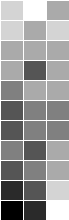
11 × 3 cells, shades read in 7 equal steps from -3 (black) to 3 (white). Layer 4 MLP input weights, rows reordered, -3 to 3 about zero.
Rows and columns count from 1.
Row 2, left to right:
2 1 2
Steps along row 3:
same same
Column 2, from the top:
3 1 1 -1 1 0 0 -1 0 -1 -2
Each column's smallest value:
-3 -2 0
